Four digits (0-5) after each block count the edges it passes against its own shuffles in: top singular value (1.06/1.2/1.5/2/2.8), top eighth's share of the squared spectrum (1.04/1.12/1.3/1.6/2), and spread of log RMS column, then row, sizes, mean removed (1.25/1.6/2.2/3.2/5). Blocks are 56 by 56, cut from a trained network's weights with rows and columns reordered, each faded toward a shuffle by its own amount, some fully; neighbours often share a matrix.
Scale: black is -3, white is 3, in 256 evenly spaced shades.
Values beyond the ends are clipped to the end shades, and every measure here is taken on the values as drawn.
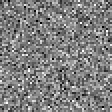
0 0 0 0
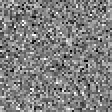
1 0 0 0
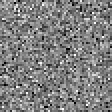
0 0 0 0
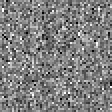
1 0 0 0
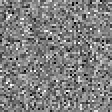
0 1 0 0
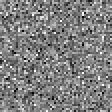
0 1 0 0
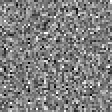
3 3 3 0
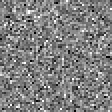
0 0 0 0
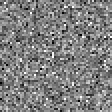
0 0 0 0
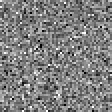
0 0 0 0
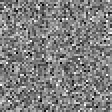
0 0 0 0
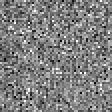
1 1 0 0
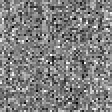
2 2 0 2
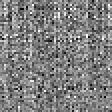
3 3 1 3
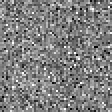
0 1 0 0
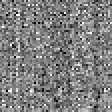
3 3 0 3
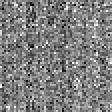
3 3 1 2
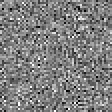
3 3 3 0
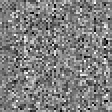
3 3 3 0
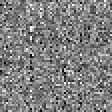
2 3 3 0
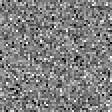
1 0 0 0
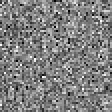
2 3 2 0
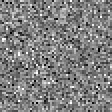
0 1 1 0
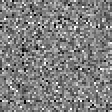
1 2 0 1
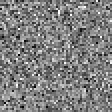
2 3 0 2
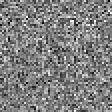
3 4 1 2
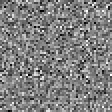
2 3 0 1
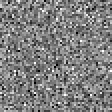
2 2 0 1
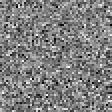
2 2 0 2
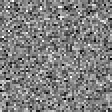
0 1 0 0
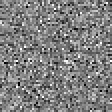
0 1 0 1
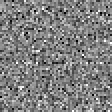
1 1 0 1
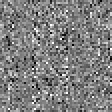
3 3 3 0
